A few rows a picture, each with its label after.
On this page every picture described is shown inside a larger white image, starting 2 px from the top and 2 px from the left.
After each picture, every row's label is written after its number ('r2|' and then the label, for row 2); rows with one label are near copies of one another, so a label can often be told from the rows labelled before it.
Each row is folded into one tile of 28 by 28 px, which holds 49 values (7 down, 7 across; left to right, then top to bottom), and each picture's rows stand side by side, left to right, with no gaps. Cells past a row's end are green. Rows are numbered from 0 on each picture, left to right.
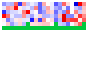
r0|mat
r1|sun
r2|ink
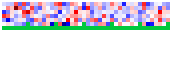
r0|mat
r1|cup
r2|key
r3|cup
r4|sun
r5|key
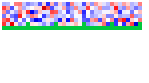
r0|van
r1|mat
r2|sun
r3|cup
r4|cup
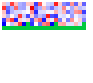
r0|cup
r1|cup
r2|sun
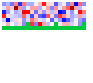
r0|mat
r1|van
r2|mat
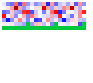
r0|mat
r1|mat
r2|mat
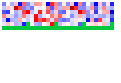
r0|mat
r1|ink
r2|mat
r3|sun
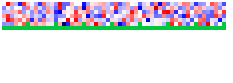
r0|ink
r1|sun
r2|key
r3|van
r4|key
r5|mat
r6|van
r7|van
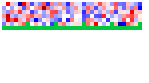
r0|ink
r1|mat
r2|sun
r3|van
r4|key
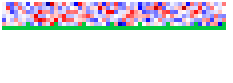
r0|sun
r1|ink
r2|ink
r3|mat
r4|key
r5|mat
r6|mat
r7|cup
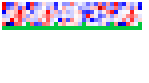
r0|key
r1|key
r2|sun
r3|mat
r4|key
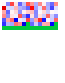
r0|cup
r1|cup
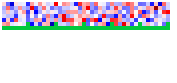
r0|sun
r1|cup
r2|ink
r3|cup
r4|van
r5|mat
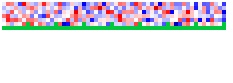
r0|ink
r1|van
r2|key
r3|mat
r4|ink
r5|mat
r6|key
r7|sun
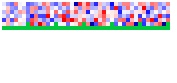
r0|sun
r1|van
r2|ink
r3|key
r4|cup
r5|cup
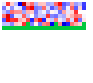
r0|ink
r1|cup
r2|key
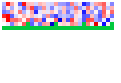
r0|ink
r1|cup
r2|sun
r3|van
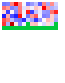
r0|van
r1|mat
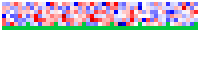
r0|van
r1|ink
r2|ink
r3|ink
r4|key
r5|sun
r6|mat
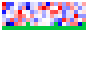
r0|key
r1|mat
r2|cup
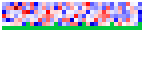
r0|mat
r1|key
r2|cup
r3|key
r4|sun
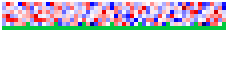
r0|ink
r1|ink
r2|cup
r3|key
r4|van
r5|cup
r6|mat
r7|key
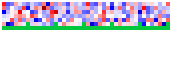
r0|key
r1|mat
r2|sun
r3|key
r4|sun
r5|cup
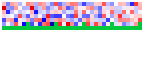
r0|cup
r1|cup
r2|van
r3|van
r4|ink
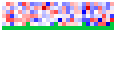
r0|ink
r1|mat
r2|sun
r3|cup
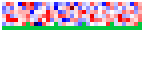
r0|ink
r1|key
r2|mat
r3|ink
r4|ink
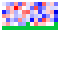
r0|mat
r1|sun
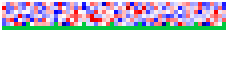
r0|cup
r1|sun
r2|key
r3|ink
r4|mat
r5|cup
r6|van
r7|key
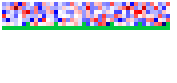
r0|mat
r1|sun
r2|sun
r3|cup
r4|mat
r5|cup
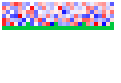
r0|van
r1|cup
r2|cup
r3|van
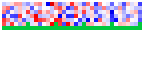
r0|van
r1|ink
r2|van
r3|sun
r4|sun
